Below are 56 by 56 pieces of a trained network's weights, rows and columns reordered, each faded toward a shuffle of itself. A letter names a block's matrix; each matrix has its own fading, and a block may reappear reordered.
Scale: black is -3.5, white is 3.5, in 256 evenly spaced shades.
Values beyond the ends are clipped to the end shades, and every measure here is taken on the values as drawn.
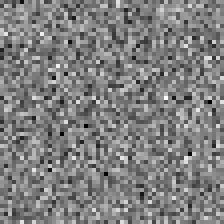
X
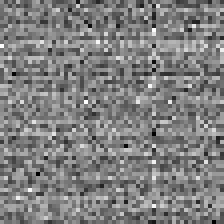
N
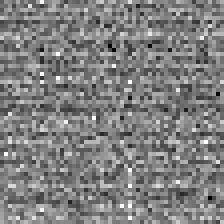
N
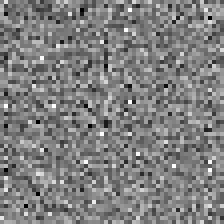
X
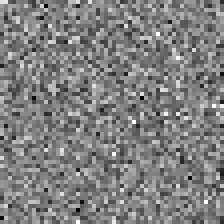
X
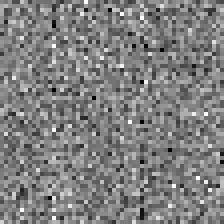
X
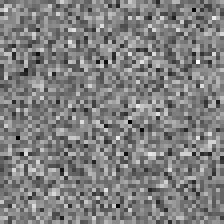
X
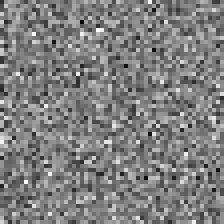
X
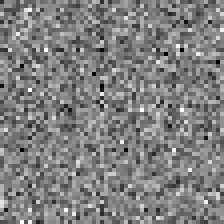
X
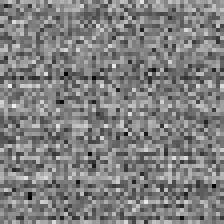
N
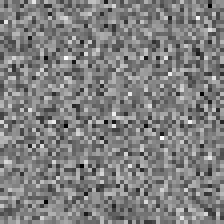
X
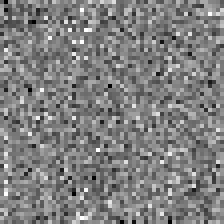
X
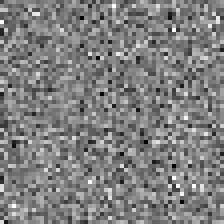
X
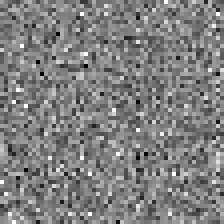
X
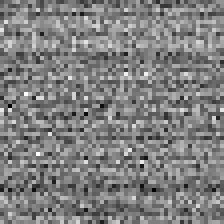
N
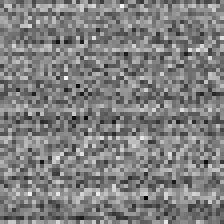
N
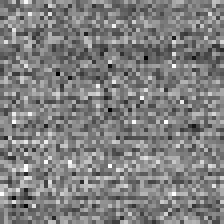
N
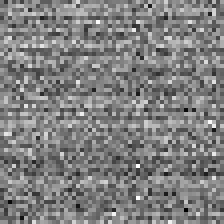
N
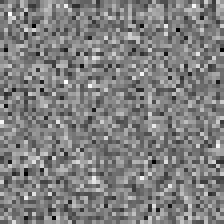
X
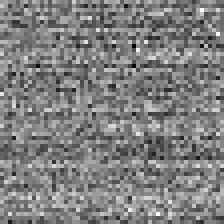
N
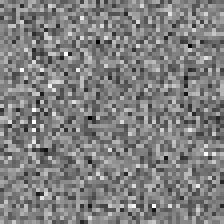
X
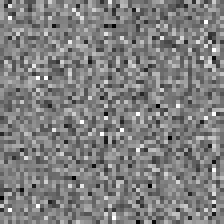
X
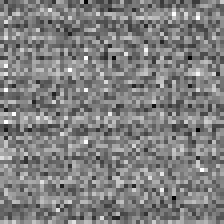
N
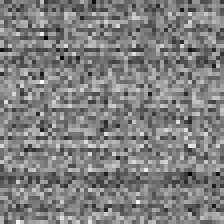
N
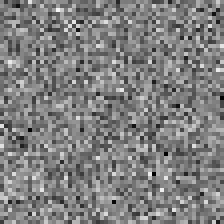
X
